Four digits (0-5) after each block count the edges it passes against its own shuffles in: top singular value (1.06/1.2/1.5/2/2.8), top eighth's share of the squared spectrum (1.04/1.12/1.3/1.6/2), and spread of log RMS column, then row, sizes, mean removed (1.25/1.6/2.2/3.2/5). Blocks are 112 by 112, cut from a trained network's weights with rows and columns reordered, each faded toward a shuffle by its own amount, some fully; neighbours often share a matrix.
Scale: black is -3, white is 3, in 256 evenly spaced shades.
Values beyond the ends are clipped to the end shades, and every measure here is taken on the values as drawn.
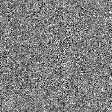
2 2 2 1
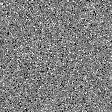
0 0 0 0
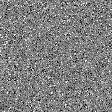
3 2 0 1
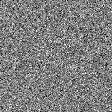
3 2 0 1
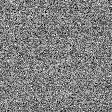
1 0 0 0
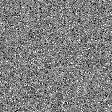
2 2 0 0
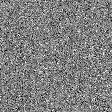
0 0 0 0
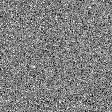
0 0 0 0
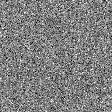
0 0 0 0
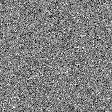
1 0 0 0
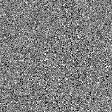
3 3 2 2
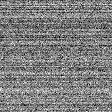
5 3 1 2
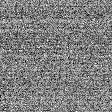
3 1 0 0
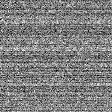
4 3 1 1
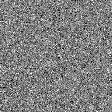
2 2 1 0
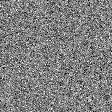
1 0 0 0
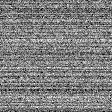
5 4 1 2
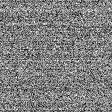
3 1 0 0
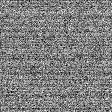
3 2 0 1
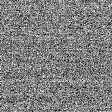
2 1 0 0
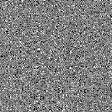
4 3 2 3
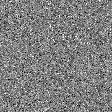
1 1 0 1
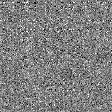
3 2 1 2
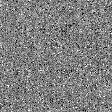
2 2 0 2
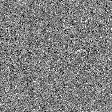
2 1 0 1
